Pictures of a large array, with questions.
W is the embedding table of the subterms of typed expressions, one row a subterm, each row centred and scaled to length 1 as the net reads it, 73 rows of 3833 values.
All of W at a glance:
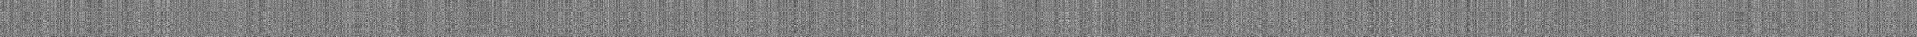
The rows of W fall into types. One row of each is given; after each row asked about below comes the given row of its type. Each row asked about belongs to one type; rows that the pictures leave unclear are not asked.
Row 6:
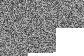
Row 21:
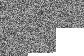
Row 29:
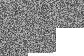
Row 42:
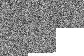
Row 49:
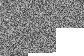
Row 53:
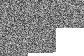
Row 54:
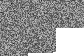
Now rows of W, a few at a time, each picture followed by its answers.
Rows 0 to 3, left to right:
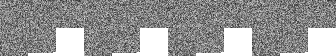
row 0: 54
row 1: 49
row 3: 49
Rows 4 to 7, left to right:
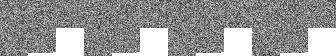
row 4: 21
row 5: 29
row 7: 49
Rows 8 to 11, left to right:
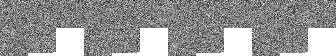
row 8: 42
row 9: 29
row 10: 49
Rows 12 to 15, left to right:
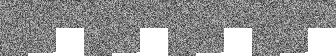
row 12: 54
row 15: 54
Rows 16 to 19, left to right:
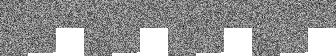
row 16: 53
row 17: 42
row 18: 21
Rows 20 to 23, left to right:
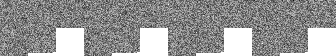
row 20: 42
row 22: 49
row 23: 53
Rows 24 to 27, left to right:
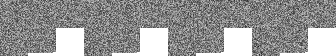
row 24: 29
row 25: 29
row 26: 54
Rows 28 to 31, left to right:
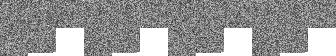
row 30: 6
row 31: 29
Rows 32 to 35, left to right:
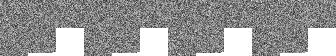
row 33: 6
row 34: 42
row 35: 29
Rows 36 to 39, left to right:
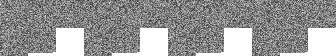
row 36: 49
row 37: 6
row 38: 6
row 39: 29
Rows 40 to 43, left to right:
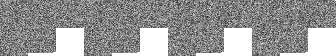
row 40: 29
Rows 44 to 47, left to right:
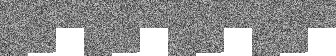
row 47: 21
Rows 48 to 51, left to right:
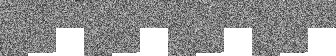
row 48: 49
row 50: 54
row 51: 53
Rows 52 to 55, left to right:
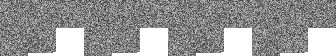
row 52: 54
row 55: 42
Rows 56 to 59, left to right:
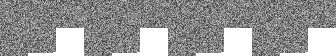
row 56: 54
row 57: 6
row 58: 6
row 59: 6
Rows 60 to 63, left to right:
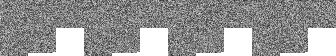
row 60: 49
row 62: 21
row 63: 54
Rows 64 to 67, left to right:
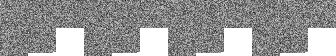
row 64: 49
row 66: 29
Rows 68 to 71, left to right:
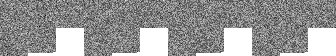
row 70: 54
